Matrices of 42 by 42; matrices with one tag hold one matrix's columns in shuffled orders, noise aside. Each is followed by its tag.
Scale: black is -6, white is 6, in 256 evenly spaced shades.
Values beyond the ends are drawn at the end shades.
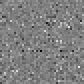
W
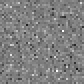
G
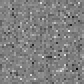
G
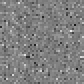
G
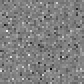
G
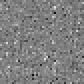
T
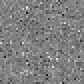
T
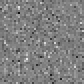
T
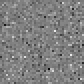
G
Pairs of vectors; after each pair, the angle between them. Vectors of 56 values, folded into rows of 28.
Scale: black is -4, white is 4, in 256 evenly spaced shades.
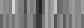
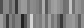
orthogonal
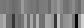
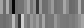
orthogonal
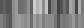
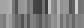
nearly opposite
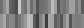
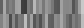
orthogonal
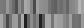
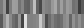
nearly opposite
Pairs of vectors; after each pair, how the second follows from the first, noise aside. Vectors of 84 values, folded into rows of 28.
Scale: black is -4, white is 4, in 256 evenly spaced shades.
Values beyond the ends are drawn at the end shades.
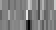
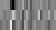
wrapped around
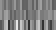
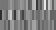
wrapped around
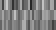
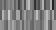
wrapped around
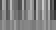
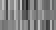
wrapped around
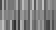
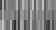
copied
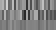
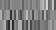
wrapped around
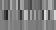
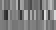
copied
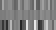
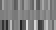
copied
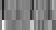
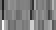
copied
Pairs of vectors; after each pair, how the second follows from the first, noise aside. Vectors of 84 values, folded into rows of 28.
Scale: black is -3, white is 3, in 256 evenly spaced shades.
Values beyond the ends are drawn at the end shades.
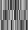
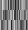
copied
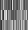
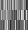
reversed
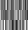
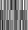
reversed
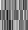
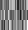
reversed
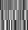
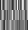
reversed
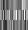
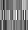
copied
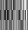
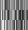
reversed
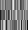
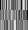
reversed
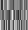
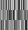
reversed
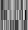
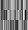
copied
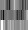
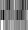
copied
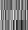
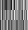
reversed
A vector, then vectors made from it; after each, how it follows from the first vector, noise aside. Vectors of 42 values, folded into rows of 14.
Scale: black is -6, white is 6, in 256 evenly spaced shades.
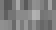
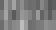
wrapped around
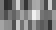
scaled up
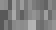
wrapped around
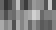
scaled up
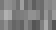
wrapped around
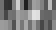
scaled up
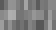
wrapped around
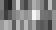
scaled up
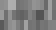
wrapped around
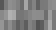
wrapped around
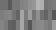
wrapped around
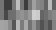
scaled up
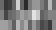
scaled up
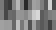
scaled up
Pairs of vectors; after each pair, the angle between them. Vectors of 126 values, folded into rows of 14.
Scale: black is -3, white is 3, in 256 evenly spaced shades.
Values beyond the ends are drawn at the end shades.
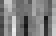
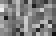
partly opposed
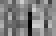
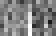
nearly opposite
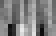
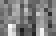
nearly opposite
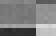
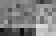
nearly parallel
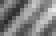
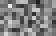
orthogonal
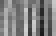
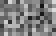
partly aligned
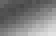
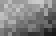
nearly opposite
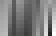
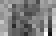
nearly parallel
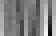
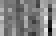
nearly parallel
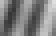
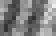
nearly parallel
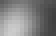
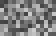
orthogonal
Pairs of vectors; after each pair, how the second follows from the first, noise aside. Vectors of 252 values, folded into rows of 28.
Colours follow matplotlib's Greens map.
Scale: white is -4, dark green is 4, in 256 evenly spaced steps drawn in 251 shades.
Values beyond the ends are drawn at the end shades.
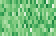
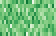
wrapped around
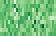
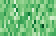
copied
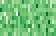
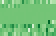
partly zeroed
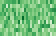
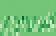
partly zeroed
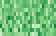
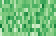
copied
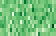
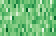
wrapped around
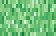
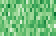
wrapped around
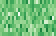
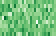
reversed
